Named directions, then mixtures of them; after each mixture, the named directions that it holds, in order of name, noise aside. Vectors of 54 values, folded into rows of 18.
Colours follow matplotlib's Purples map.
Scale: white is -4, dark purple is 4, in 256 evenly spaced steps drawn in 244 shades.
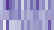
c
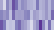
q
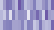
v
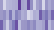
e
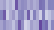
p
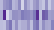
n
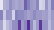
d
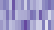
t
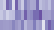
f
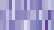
t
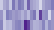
d, e, t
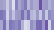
c, p, t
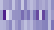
n, p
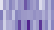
d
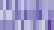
d, f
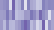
t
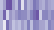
c, n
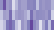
q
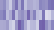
p, t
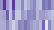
e, f, t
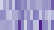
d, p, v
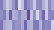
v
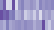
f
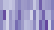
e, p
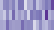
t, v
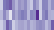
e, n, v
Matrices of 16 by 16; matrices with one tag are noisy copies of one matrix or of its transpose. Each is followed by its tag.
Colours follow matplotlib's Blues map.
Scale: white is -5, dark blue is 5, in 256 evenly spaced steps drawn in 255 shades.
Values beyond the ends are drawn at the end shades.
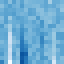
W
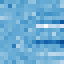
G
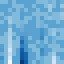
W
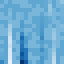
W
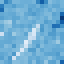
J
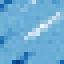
J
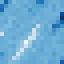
J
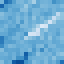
J
